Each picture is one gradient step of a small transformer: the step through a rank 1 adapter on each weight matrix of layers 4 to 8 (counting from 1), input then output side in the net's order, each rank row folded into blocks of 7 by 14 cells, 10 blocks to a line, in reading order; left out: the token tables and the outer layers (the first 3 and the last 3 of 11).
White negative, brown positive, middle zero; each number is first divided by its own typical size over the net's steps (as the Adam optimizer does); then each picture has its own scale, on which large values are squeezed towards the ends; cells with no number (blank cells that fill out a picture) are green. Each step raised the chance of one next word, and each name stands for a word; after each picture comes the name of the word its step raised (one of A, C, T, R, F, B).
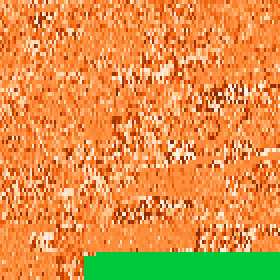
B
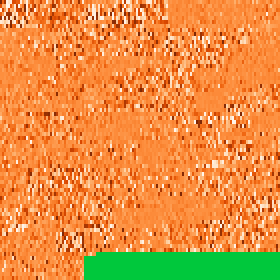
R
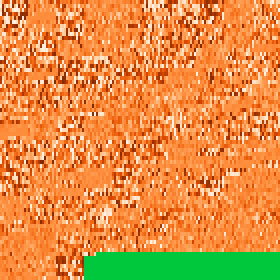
B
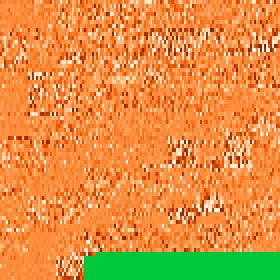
R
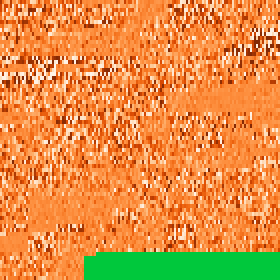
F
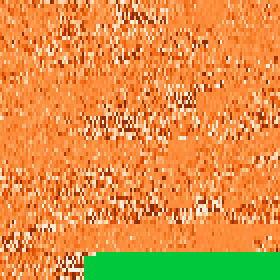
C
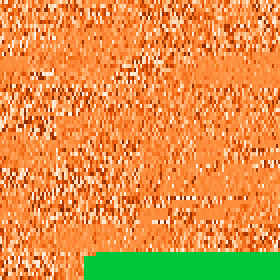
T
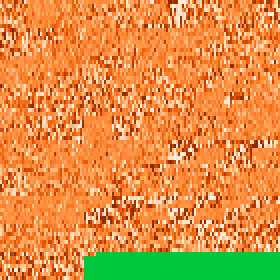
T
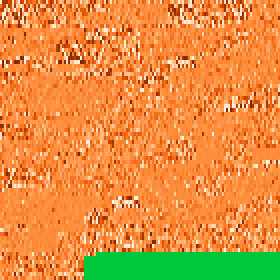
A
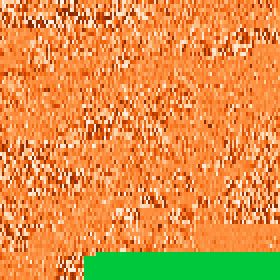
C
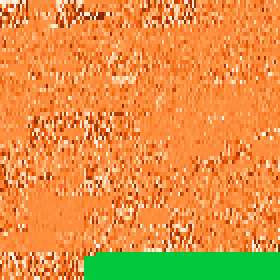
A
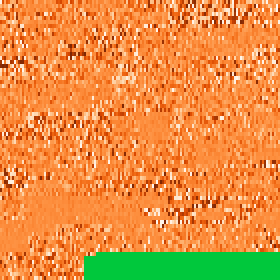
A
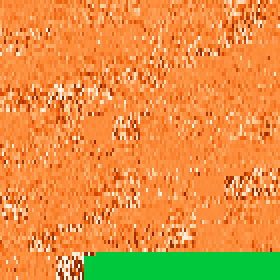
F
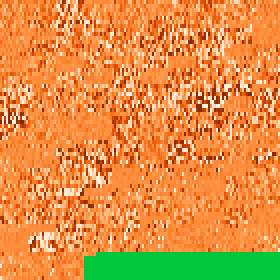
B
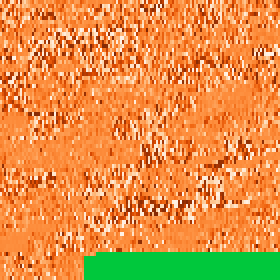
F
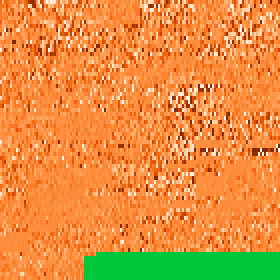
F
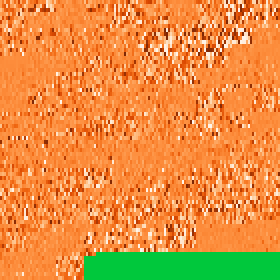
R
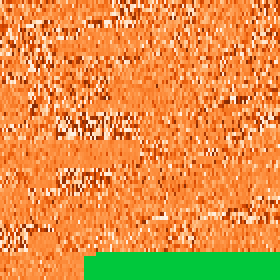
C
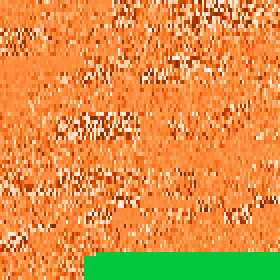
C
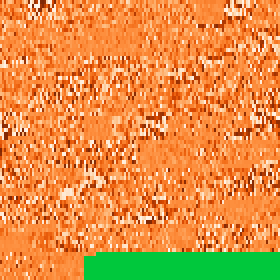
B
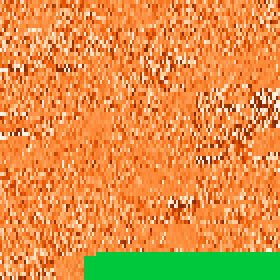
T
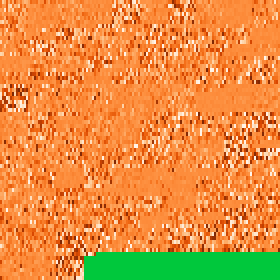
R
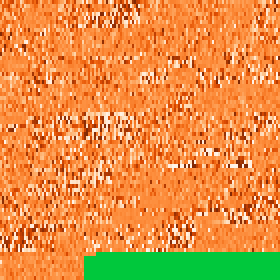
C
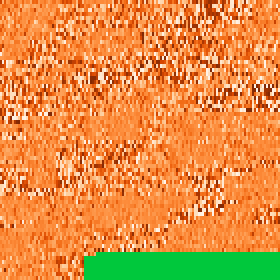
B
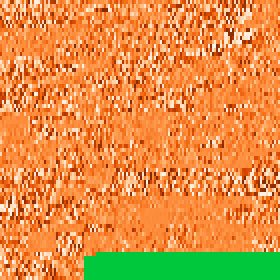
T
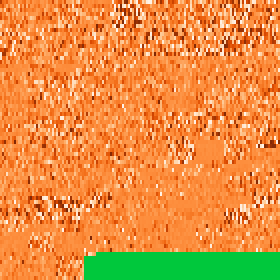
R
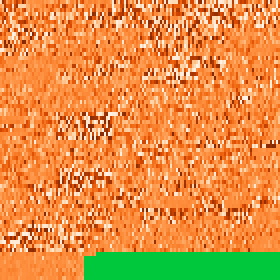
C
